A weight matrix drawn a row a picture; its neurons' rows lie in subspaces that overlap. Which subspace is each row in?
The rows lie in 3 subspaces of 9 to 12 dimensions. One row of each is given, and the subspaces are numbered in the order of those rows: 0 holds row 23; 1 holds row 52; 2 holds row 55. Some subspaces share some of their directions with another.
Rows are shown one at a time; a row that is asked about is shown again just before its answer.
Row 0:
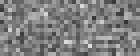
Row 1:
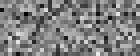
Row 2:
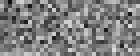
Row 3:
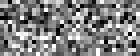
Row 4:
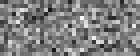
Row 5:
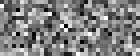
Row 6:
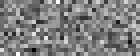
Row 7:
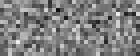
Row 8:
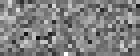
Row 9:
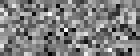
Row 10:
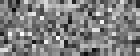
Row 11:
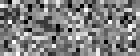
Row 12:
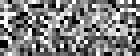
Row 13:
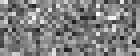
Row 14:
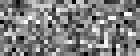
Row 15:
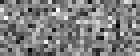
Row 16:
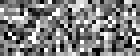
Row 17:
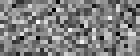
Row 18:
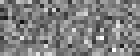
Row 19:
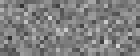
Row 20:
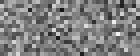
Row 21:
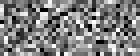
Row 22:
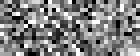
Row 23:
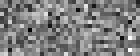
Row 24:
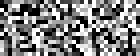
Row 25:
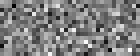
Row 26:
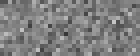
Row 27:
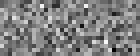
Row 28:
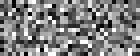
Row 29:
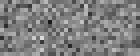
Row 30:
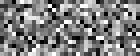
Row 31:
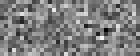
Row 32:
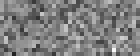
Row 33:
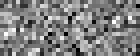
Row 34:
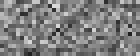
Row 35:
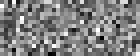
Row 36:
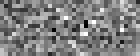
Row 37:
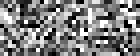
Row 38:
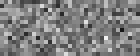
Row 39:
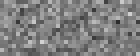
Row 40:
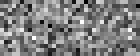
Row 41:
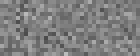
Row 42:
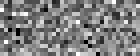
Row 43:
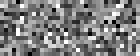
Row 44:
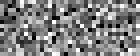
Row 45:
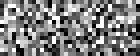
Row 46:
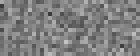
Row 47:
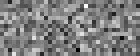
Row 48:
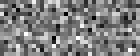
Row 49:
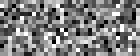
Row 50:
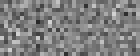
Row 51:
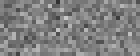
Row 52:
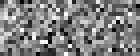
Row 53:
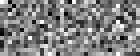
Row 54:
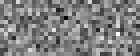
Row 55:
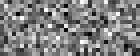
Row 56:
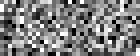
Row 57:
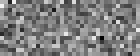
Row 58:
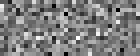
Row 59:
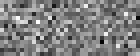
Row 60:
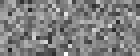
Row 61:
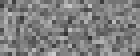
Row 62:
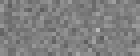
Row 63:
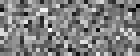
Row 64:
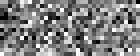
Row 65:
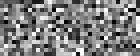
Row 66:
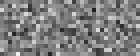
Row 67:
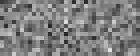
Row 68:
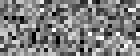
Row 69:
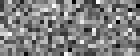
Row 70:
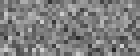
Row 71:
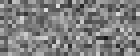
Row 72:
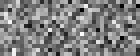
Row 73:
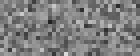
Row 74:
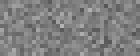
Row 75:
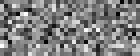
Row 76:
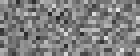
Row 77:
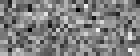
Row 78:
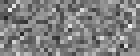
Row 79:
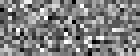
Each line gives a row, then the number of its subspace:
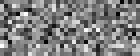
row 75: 2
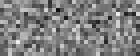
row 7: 2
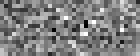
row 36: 2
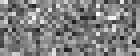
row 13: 2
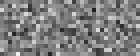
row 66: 2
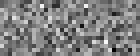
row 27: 1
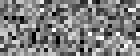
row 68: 2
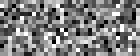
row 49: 1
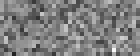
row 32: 1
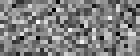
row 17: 2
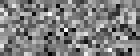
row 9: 2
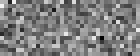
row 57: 0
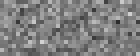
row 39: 2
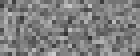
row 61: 0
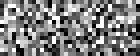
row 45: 1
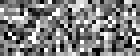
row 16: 2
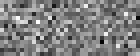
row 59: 0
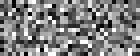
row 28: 1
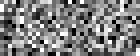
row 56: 0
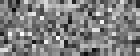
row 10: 0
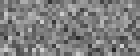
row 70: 1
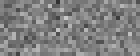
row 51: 2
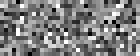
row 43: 0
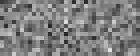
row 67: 0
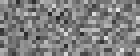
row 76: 0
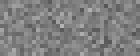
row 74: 0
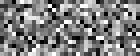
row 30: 0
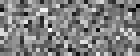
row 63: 0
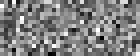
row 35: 0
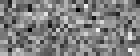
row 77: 0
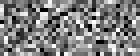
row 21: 1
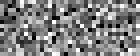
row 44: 1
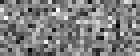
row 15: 2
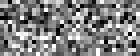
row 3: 0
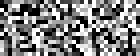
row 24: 2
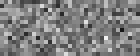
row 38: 2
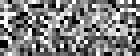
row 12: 2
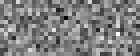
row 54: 2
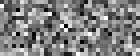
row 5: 2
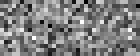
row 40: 0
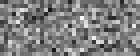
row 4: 2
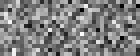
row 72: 0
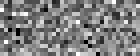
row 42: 0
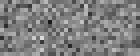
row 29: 0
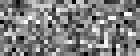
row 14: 0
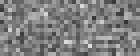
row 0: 0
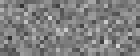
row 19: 0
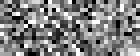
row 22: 2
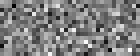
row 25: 1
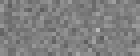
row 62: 0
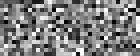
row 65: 2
